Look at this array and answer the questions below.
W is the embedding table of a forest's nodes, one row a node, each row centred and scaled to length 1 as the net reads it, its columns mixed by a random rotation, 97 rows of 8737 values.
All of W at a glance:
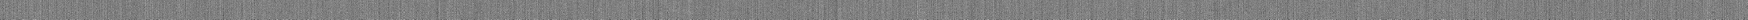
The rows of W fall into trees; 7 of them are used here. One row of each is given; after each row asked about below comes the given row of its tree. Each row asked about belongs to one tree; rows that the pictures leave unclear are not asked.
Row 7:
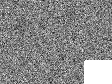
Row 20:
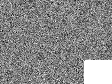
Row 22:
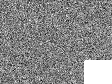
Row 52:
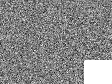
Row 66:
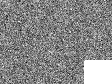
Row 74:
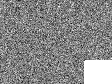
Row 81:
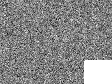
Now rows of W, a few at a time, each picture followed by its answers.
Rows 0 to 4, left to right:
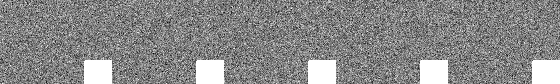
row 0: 74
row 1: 81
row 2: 22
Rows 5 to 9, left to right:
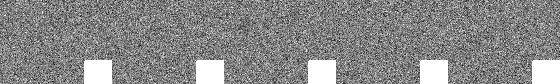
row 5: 81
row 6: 22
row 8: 20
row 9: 74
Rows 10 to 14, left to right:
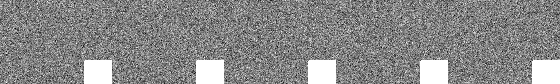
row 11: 52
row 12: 22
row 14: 81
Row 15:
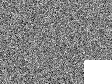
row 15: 52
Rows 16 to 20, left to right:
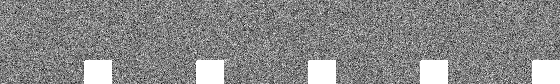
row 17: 52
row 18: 66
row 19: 74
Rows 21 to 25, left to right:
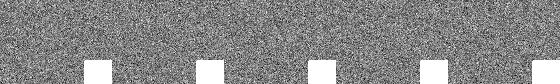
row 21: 52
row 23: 81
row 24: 52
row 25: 74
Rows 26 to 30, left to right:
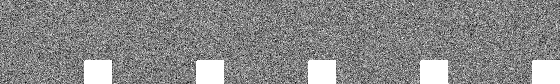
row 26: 20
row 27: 74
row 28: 22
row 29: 52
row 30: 7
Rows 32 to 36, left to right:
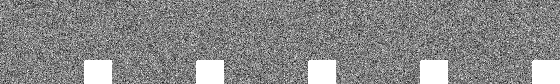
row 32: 20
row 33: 7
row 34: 81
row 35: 7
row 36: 22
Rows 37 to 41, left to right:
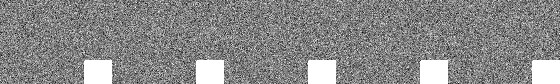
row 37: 52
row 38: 20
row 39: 52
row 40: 66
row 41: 66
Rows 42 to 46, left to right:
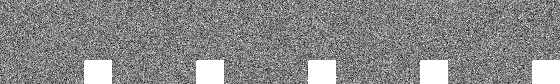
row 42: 52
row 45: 52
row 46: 66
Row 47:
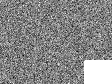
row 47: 66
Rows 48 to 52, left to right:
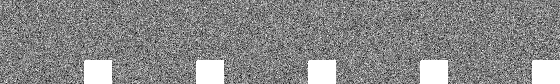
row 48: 74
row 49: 22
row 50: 52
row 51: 7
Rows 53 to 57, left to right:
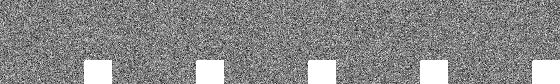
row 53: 22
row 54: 52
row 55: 52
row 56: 66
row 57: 81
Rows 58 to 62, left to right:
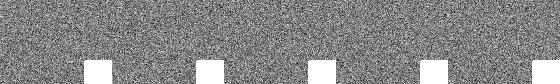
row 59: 7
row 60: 74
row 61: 74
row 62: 74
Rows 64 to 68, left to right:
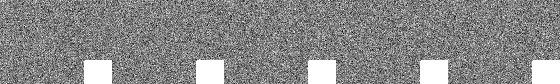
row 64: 66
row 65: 81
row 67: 74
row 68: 66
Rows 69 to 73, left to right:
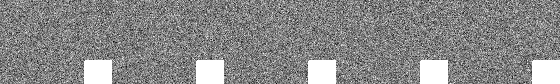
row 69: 81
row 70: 66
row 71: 52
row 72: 22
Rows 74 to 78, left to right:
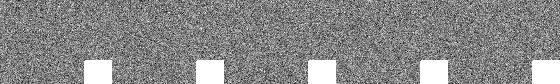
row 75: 22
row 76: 74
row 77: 7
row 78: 66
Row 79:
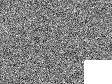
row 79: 22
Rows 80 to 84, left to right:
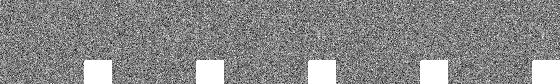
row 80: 52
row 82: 66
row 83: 74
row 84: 66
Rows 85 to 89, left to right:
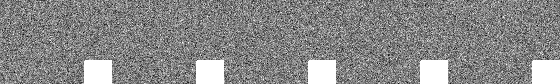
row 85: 7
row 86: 74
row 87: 22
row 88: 22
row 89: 66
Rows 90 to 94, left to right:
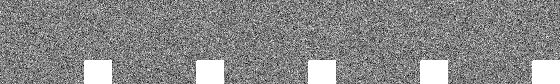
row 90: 52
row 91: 74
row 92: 22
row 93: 22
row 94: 66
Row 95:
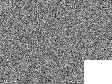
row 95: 74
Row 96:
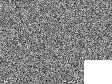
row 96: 74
